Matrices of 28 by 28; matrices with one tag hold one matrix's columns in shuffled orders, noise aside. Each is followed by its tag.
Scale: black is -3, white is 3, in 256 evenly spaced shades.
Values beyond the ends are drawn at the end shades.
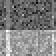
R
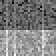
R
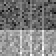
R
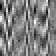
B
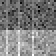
R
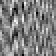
B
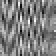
B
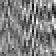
B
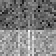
R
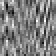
B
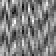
B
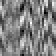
B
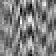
B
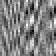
B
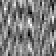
B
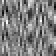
B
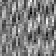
B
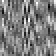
B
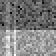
R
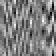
B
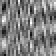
B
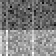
R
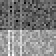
R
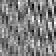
B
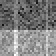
R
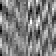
B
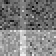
R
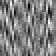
B
